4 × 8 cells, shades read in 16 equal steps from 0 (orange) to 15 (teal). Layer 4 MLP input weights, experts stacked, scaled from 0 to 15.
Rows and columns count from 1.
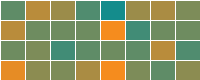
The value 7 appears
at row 4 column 2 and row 4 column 8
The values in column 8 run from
7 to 11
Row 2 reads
4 9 9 9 0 12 9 9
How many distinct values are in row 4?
6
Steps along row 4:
up up down down up up down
